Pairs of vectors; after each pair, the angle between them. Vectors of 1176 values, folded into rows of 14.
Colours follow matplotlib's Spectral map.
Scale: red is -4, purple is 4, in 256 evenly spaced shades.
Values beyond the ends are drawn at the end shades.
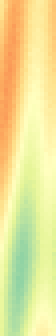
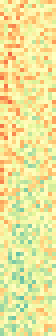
partly aligned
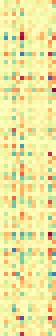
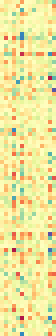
nearly opposite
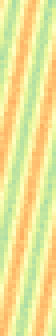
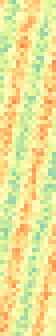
nearly parallel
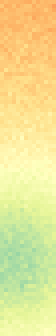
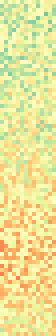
partly opposed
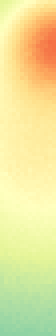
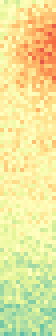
nearly parallel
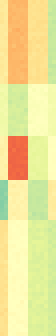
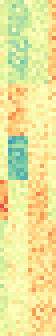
nearly opposite
